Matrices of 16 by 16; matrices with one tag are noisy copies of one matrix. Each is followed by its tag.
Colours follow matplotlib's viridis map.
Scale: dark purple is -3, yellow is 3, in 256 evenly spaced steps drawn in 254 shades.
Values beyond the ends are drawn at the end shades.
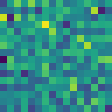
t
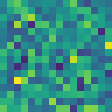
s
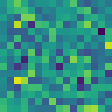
s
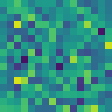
s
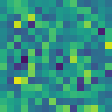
s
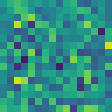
s
